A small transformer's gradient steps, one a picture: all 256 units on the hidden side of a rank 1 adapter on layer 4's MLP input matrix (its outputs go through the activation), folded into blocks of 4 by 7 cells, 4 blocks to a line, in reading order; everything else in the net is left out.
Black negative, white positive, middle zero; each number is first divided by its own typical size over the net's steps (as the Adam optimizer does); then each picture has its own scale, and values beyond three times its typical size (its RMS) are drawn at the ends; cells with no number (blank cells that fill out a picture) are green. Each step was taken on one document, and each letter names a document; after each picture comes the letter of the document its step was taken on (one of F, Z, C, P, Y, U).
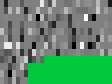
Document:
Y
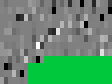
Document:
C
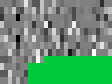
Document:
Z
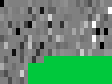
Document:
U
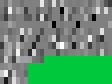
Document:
Y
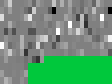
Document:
C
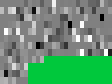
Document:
C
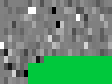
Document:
C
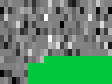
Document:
Z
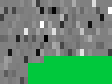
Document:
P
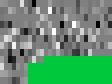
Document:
Z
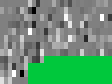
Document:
C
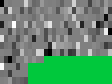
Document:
Z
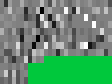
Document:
Y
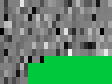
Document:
Y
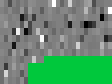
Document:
U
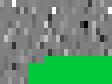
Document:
U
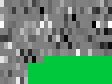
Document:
Z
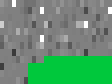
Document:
U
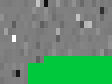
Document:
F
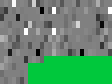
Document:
P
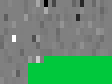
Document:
F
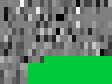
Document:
Y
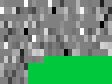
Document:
Z
